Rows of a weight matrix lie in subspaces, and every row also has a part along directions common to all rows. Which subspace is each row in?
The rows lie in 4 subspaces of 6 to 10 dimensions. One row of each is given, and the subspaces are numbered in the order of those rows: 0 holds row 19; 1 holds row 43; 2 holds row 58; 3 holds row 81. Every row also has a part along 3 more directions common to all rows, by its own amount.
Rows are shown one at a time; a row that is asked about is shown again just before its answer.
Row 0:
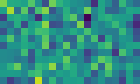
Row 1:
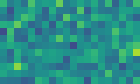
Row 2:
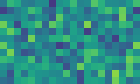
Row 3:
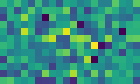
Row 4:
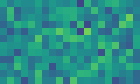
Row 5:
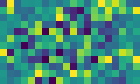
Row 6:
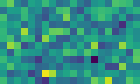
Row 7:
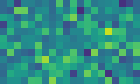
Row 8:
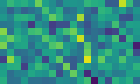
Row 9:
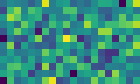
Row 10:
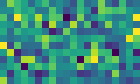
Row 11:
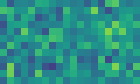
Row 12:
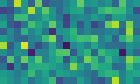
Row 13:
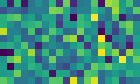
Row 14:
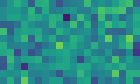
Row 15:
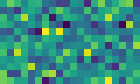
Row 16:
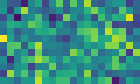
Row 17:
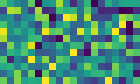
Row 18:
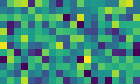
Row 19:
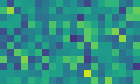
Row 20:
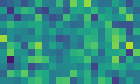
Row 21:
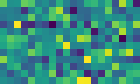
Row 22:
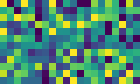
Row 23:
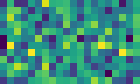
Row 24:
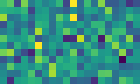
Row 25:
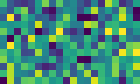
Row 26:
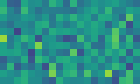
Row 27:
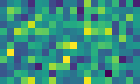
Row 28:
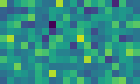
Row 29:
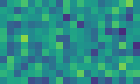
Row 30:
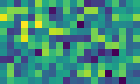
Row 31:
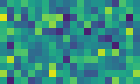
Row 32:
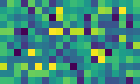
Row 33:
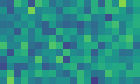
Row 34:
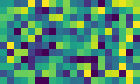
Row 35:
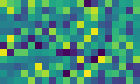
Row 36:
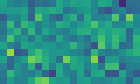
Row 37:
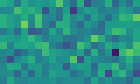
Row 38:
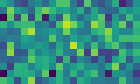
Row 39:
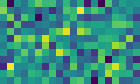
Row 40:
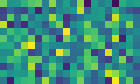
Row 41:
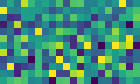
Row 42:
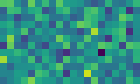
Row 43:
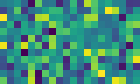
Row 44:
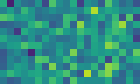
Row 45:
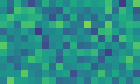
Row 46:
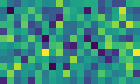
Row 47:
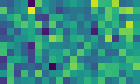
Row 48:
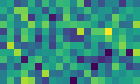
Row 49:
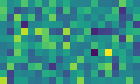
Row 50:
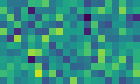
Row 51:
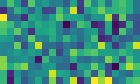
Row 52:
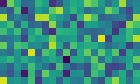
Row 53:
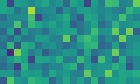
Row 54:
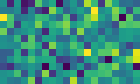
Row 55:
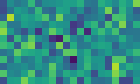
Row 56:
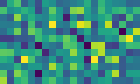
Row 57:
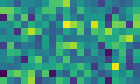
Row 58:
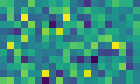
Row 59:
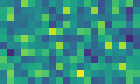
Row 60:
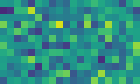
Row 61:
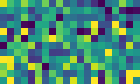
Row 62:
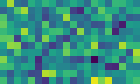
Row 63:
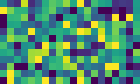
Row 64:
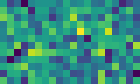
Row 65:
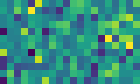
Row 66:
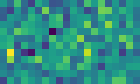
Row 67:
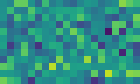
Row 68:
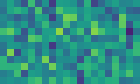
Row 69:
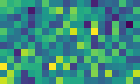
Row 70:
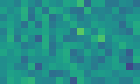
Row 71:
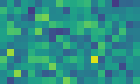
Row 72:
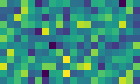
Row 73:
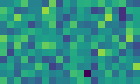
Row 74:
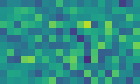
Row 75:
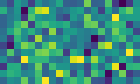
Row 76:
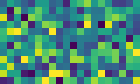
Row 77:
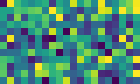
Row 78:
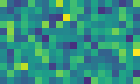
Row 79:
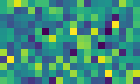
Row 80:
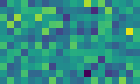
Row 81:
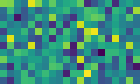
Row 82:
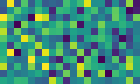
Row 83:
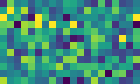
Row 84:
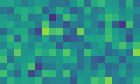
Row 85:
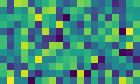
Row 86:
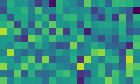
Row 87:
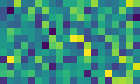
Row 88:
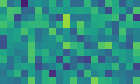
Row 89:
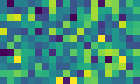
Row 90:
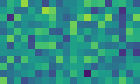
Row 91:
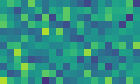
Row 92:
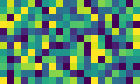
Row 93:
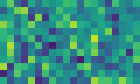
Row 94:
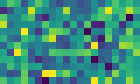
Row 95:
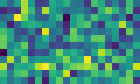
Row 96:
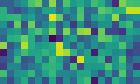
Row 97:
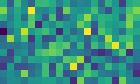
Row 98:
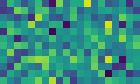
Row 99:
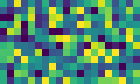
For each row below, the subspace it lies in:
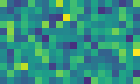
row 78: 0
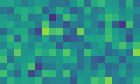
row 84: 2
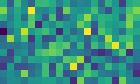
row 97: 3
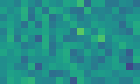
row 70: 2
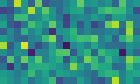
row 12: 1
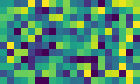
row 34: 2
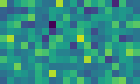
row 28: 0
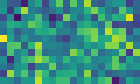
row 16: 1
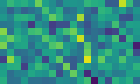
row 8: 0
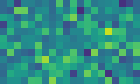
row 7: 1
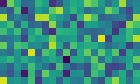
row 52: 1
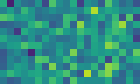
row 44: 1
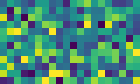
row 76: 2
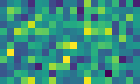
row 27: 0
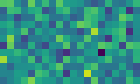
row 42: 3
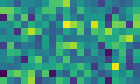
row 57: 2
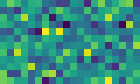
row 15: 2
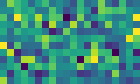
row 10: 0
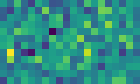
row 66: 0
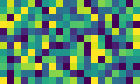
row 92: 0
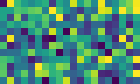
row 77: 3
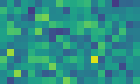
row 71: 2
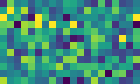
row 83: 0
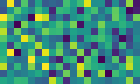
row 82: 0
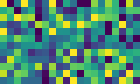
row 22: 1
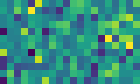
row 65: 1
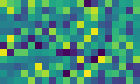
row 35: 3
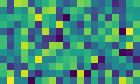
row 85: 3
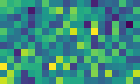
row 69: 3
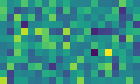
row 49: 3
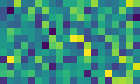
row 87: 0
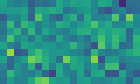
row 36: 2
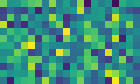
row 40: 3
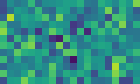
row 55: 3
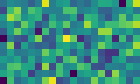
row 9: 1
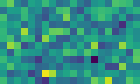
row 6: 2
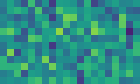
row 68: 3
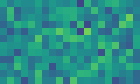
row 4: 2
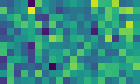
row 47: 3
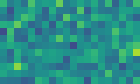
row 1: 0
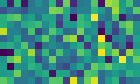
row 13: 1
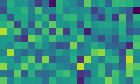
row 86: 3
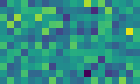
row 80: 3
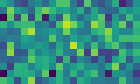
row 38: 2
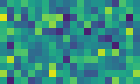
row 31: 2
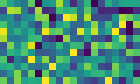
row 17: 3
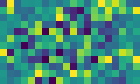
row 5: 3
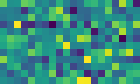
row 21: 0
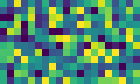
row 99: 0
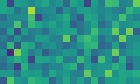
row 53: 0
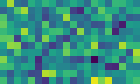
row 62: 2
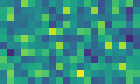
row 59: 0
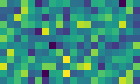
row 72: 1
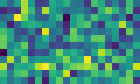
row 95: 1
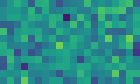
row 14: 0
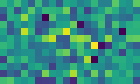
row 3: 2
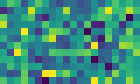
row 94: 2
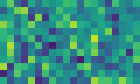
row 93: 2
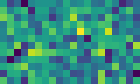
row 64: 3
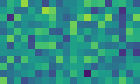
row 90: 3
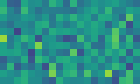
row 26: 1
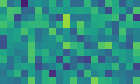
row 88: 1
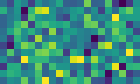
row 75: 2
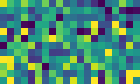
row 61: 3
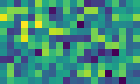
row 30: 0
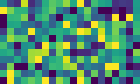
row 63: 2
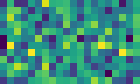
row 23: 1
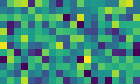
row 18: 0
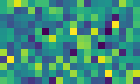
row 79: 3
